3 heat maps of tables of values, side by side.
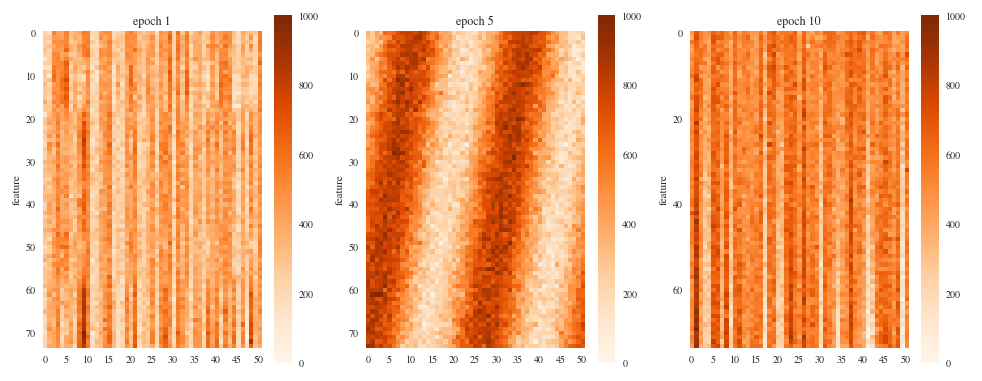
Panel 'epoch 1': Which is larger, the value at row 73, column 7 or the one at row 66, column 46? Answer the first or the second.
the second
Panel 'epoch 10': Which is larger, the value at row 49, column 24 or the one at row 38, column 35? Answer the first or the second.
the first
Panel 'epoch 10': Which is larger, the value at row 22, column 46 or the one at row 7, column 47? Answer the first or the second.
the first
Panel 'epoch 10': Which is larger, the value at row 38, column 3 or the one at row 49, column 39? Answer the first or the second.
the second
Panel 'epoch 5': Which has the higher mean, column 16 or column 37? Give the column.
37
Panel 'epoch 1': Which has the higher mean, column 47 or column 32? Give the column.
32
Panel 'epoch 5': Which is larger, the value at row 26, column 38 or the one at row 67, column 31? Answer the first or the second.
the second
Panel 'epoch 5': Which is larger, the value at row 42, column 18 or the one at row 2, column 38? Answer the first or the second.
the second
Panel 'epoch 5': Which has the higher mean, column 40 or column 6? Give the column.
6
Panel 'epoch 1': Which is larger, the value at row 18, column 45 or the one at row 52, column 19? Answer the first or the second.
the second
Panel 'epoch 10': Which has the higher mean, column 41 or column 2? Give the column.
2
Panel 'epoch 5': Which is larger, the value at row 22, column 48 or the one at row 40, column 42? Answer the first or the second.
the second
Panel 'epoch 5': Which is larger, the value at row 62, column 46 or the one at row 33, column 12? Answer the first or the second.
the second
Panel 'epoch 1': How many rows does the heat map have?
74
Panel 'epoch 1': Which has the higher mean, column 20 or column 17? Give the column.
20
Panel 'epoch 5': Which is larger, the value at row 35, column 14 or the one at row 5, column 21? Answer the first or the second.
the first
